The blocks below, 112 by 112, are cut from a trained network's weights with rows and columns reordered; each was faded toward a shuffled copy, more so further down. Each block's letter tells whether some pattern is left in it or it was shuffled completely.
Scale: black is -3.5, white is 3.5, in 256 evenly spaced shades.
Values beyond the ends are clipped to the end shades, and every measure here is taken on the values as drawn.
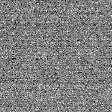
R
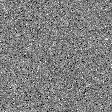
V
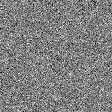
V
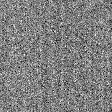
R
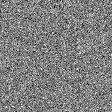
R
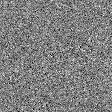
V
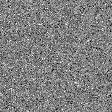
V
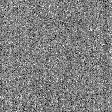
R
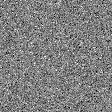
V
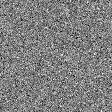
V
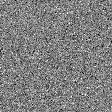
V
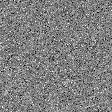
V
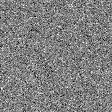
V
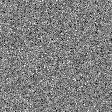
V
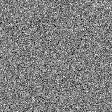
R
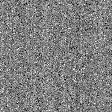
R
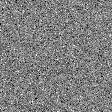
V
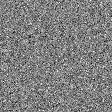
V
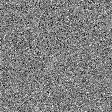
V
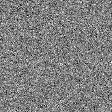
R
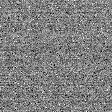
R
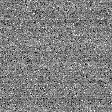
R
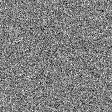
V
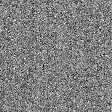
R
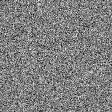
V
